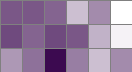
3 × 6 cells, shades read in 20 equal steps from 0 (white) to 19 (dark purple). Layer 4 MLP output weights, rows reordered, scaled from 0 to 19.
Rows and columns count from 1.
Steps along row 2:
down up down down down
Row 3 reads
8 11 19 10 5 9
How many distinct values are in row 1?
5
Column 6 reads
0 1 9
